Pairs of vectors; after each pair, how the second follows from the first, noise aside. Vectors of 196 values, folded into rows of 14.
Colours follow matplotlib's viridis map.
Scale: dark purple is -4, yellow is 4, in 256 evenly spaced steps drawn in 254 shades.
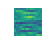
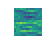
negated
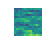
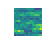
wrapped around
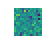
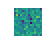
wrapped around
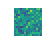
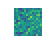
wrapped around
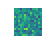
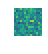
wrapped around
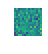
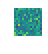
negated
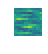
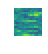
wrapped around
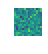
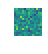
negated
